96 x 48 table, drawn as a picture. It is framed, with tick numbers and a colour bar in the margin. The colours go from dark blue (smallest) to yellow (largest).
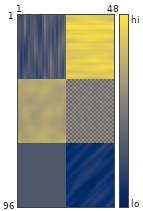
The table splits into 3 rows of 2 panels. Panel 1,1: low, streaked downward. Panel 1,2: very high, streaked across, faint in contrast. Panel 2,1: high, blotchy, faint in contrast. Panel 2,2: middling, checkered. Panel 3,1: low, flat. Panel 3,2: very low, slanting up to the right, faint in contrast.
